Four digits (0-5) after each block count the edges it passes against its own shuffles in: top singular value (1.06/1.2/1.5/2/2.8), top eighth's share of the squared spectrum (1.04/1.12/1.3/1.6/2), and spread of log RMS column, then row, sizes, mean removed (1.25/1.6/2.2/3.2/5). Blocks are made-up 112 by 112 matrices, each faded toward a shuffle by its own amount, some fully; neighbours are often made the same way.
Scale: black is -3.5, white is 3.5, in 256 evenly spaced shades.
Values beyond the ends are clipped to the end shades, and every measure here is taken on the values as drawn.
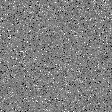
0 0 0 0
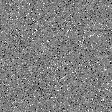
0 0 0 1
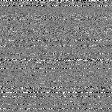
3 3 0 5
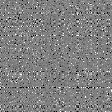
5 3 2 3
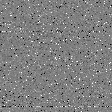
3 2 0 1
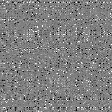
5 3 2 2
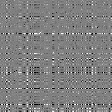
5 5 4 4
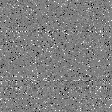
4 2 0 1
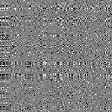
5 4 3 3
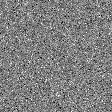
0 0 0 0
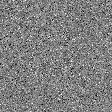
0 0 0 0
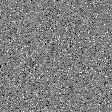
0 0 0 0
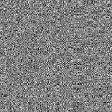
4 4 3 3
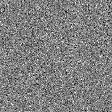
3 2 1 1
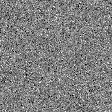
2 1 0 0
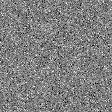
1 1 0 0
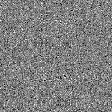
3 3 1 1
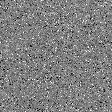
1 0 0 0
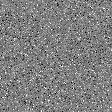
0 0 0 0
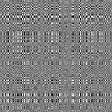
5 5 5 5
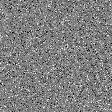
2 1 0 0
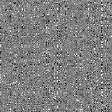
4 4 3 2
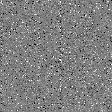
3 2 1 1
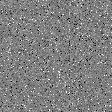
2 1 1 0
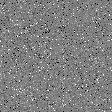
2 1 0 0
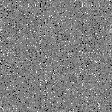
3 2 2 0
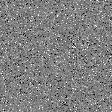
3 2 1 0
